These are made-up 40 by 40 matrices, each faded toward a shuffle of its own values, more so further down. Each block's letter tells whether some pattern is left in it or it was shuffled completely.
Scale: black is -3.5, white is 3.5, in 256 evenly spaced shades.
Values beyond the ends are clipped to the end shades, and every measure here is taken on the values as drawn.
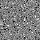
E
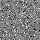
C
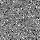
C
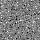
C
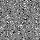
E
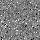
C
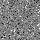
C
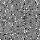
E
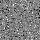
C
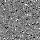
C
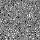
E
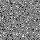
E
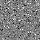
E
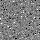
C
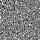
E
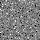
C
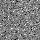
C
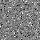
C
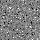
C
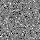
E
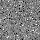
C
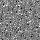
C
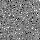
C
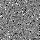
C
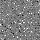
C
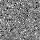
E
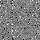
E
